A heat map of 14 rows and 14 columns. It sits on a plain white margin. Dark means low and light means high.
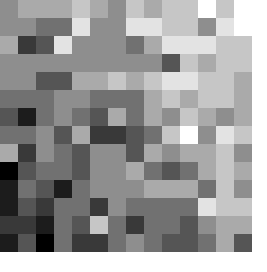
Mirror symmetry: none. Histogram: bell-shaped. Ninth with the highest average: top right. Slope: up to the top right. Odd rows or columns: none.
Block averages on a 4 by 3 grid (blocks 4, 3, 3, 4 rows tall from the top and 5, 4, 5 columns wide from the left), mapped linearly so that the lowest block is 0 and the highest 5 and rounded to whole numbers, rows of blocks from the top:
335 / 234 / 124 / 023
